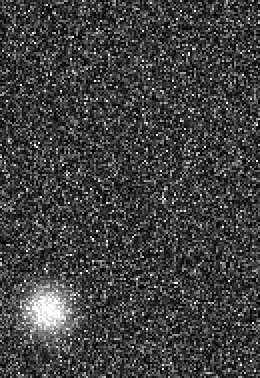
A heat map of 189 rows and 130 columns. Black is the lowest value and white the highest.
Neither half mirrors the other. The values are skewed, with a long tail toward high values. There is no overall slope. One bump rises in the bottom left. The ninth with the highest average is the bottom left. No row or column stands out.
